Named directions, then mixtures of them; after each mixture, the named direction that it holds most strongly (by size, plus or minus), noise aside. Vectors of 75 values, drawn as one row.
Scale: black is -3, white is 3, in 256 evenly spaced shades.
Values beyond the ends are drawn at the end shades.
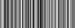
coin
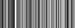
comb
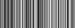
coin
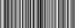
coin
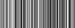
comb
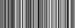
comb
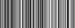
coin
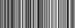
coin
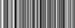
comb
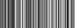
comb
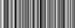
coin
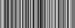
coin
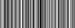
coin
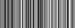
coin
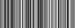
coin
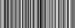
coin
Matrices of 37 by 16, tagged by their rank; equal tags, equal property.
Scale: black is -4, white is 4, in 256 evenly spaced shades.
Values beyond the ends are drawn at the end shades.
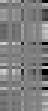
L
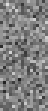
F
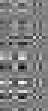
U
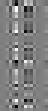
L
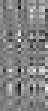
U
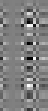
L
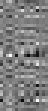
U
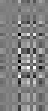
L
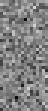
F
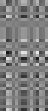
L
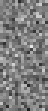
F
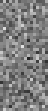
F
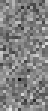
F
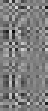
U
